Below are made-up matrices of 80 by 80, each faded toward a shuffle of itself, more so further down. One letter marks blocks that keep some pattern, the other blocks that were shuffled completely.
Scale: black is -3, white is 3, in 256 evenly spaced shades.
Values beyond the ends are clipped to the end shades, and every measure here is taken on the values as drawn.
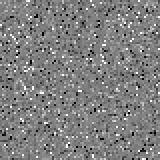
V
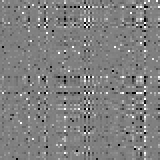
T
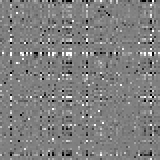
T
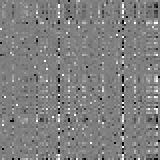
T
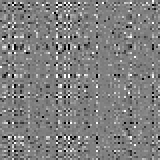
T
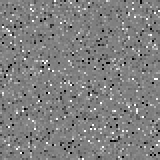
V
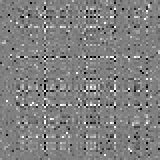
T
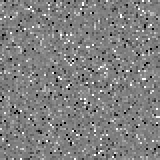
V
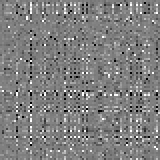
T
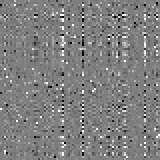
T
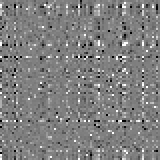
T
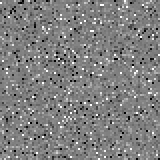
V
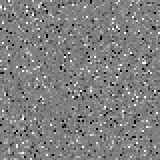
V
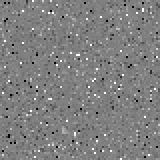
V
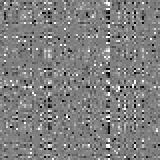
T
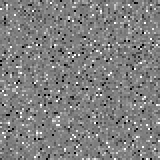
V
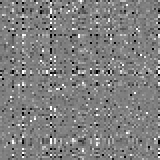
T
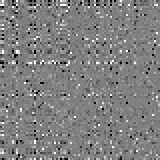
T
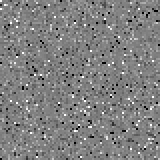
V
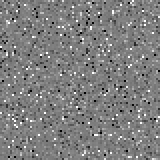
V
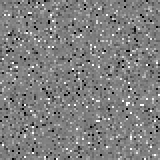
V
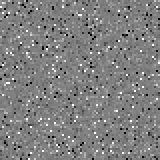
V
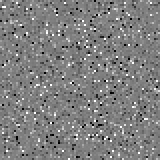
V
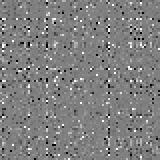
T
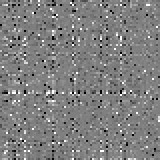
T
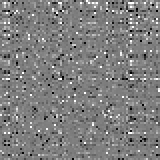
T
